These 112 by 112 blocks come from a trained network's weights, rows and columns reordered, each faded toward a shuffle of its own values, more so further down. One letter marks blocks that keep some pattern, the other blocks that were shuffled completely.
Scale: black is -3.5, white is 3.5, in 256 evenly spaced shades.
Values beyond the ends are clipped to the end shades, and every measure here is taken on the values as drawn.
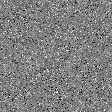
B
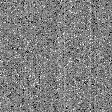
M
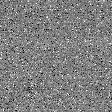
M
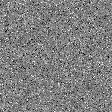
B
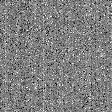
M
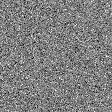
B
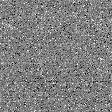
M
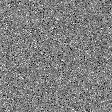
B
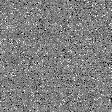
M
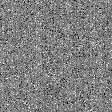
M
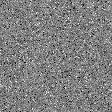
B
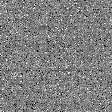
M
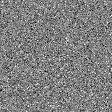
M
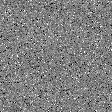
B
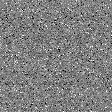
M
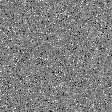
B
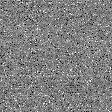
M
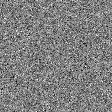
M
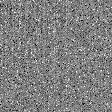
M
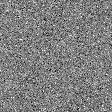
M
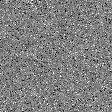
B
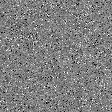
B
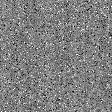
M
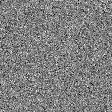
B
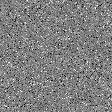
B
